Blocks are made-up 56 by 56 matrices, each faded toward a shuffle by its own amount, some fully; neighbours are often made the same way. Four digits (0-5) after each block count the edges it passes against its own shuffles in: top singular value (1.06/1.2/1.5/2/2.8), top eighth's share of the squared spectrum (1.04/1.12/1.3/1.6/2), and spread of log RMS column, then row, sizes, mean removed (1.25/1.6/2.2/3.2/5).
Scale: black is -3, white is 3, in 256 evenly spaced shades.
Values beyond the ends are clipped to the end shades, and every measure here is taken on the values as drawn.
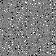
3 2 2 0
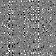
4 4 3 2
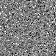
2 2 1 0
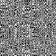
4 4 3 2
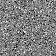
1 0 0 0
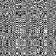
4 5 3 3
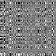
4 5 4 3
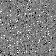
1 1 1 0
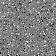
0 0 0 0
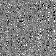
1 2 2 1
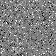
0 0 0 0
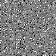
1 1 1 1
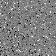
1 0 0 0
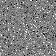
0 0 0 0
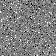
0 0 0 0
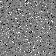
0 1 0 0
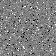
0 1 0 0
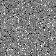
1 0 1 0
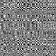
5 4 3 3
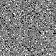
3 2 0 0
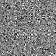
3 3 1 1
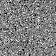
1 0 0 0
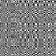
5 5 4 4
